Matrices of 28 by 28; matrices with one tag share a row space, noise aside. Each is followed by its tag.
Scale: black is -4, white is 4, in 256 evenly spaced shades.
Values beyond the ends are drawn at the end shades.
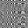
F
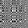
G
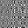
F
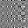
F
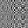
F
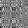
G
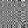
F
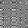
G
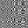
F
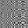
F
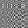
F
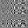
F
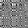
G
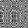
G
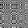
G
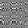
G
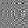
F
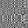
F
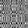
G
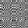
G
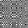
G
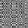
G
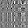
F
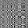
F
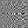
F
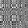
G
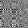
G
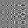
F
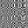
F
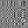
F
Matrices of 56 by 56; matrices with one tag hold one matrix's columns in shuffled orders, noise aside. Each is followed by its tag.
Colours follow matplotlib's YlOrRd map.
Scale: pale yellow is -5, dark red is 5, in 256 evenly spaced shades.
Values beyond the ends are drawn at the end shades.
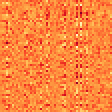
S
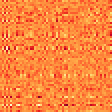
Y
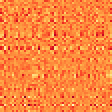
Y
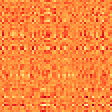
Y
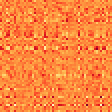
Y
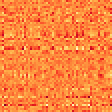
Y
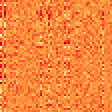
S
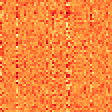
S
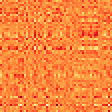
Y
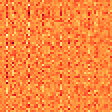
S
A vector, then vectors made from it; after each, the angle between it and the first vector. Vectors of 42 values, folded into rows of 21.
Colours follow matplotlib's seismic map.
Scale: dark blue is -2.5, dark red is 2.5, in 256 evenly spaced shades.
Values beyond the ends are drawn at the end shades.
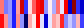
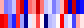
nearly parallel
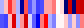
nearly opposite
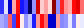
orthogonal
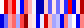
nearly opposite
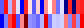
nearly opposite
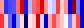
nearly parallel
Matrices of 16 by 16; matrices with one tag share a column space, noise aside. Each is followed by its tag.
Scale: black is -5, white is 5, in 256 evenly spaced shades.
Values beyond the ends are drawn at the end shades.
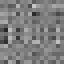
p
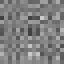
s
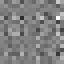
s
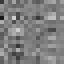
s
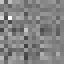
s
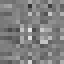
p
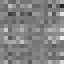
p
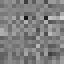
s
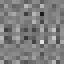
p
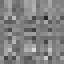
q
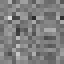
s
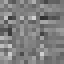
s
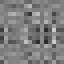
p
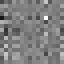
s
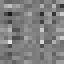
p
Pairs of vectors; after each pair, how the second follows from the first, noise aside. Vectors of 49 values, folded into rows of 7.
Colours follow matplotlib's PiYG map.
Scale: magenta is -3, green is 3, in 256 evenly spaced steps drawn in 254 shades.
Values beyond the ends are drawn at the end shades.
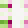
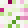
shuffled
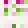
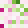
shuffled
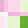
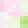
shrunk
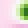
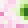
copied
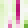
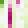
reversed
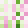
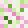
shuffled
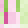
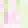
shrunk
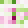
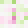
shrunk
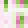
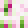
reversed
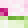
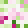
shuffled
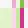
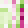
copied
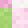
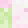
shrunk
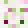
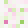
shrunk
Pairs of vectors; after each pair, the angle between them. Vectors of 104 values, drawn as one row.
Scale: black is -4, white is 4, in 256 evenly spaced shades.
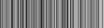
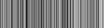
nearly parallel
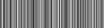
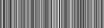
nearly parallel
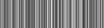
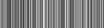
orthogonal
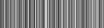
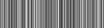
partly opposed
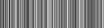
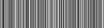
partly aligned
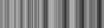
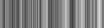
nearly opposite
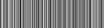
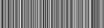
nearly opposite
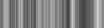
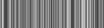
partly opposed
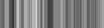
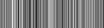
partly opposed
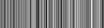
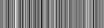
orthogonal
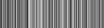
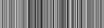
nearly opposite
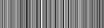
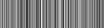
nearly parallel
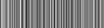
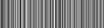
nearly opposite
